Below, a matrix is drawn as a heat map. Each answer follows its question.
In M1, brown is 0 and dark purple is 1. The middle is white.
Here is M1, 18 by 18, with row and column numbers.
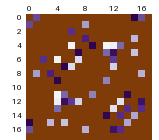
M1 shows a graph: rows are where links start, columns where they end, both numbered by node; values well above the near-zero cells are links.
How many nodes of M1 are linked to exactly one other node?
1
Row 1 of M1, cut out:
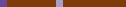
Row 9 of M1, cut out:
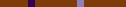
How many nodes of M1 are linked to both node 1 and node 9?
0
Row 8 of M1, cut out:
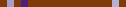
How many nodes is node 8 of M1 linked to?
3
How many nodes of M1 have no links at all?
2
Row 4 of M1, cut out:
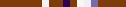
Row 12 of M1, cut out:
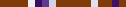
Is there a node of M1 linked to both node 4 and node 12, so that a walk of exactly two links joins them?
yes
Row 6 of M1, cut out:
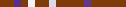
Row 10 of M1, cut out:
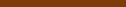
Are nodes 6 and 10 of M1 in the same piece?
no
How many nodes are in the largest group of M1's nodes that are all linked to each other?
3
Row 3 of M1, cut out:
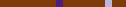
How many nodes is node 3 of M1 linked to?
2
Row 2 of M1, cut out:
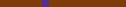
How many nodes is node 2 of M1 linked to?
1
